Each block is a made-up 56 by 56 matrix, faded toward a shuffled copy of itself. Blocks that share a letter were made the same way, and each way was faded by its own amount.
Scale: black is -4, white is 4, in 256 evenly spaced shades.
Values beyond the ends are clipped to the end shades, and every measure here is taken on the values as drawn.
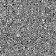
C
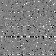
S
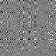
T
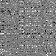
S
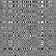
T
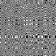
T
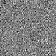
C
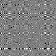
T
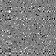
S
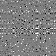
S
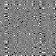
T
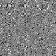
C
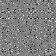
S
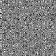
C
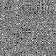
C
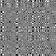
T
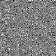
C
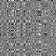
T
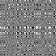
T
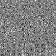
C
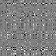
T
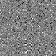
C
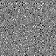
C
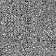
C
